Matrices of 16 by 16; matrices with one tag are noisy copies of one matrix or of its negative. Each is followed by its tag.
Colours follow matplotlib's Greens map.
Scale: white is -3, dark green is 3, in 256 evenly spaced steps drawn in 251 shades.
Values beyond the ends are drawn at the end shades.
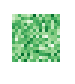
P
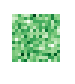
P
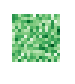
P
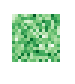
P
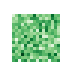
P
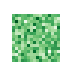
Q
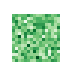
Q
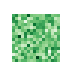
Q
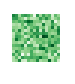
P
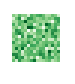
Q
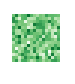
Q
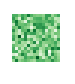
Q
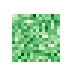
P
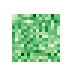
P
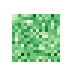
P
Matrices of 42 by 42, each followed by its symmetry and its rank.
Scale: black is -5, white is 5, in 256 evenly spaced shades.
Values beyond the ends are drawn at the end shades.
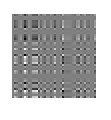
neither, rank one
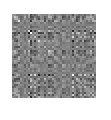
symmetric, rank three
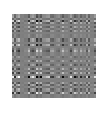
neither, rank one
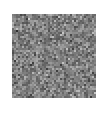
antisymmetric, full rank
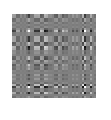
symmetric, rank one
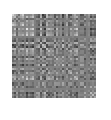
symmetric, rank three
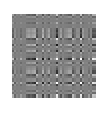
symmetric, rank one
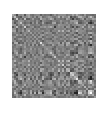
symmetric, rank five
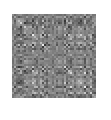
symmetric, rank three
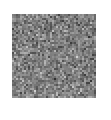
antisymmetric, full rank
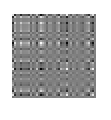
symmetric, rank one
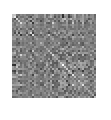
symmetric, rank five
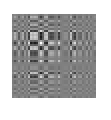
symmetric, rank one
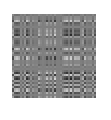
neither, rank one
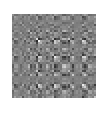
symmetric, rank three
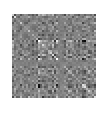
symmetric, rank five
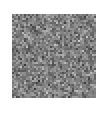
antisymmetric, full rank
